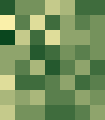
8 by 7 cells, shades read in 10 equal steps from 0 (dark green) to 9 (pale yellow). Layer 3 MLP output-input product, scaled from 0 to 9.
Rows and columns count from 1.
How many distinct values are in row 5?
5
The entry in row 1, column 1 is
1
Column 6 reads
2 3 5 3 5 2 5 3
